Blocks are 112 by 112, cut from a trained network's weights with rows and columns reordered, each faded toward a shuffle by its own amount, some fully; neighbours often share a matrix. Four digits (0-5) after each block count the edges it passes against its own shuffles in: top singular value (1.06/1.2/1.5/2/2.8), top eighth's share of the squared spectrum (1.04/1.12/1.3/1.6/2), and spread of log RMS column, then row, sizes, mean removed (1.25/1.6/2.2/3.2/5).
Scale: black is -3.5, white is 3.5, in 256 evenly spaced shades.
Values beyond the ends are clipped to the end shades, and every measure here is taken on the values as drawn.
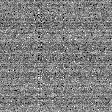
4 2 1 1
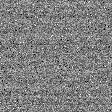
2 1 0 0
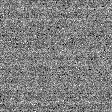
2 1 0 0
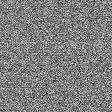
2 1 0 0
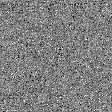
3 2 0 1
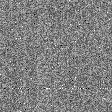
2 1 0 1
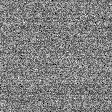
2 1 0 0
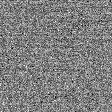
2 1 0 0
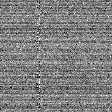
4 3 2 2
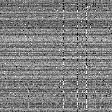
5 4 3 3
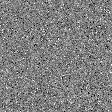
2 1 0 0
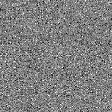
4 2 0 2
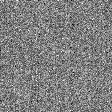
2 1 0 0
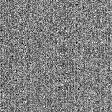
3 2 1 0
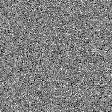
3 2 0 1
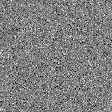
3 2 0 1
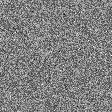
0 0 0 0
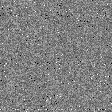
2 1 0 1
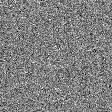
0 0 0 0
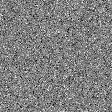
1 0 0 0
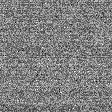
3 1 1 0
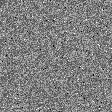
0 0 0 0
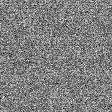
1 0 0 0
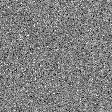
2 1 0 0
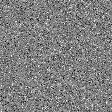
1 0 0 0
